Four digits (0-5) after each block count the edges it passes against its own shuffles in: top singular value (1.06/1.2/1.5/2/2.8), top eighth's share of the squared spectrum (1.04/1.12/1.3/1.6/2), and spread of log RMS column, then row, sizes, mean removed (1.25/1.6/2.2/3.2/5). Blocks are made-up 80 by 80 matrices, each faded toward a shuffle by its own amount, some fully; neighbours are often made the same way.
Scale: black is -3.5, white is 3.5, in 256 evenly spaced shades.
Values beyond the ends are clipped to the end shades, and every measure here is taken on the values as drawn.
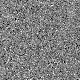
0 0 0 0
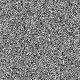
0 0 0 0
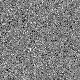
0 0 0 0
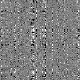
4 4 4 2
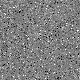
0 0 0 0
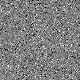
3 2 0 0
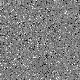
3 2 0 0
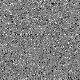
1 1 0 1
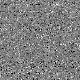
1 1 0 2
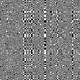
5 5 4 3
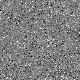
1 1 0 0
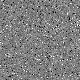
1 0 0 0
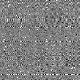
4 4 2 3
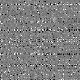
4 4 2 3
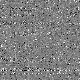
2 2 1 2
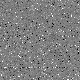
1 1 0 1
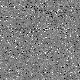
1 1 0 1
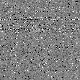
2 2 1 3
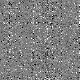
2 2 2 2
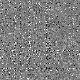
2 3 2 2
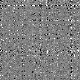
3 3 3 3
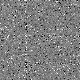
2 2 1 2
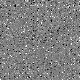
1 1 1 1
